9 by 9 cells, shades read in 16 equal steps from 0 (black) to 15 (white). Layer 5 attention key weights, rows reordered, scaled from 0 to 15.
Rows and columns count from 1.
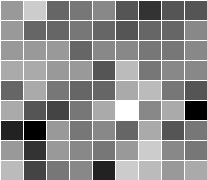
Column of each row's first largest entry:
2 1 1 6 7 6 7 7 6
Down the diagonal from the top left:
9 6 9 9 6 15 10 8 10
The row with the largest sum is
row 4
